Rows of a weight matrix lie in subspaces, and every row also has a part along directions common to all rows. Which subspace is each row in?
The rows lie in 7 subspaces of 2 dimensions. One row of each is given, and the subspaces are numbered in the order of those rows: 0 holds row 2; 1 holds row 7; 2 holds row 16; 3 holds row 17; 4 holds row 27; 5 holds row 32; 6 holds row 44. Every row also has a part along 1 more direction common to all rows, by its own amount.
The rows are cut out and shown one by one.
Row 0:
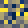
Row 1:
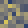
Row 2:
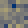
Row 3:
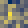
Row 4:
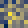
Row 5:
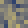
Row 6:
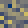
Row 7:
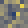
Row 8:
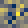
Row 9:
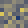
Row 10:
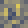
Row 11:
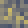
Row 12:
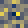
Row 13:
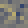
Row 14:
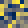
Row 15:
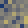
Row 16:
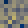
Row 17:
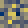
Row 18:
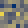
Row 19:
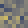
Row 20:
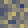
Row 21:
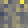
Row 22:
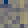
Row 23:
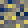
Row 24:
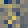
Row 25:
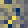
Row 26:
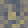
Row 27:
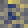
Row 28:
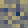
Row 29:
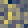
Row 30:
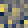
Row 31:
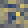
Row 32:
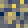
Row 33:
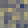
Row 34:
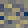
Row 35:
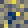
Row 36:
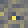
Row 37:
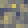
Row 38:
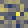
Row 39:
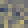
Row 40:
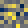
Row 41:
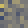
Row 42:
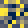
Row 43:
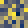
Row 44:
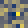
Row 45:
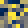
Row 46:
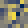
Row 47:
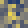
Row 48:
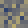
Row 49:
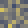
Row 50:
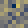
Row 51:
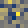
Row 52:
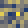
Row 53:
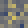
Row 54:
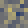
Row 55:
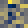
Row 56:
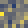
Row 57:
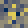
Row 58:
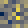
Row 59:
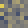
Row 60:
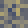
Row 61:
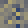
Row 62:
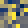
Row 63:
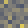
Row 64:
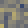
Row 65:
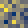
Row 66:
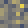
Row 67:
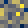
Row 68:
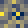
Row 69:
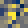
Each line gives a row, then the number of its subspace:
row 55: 4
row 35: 0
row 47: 4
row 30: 5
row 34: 3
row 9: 6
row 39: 5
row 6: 3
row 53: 0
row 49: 0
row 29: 4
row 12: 6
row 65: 2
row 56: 5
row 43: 4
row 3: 4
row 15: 2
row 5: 0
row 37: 5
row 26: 3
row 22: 2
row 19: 1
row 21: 6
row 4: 0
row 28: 1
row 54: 1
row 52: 5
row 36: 6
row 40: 3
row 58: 6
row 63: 2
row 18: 5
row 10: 3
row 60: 3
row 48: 1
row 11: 4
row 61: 6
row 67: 2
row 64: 5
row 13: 1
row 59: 1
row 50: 0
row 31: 4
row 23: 3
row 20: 2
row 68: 6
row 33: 5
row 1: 4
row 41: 1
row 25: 2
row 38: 3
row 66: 2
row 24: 2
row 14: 1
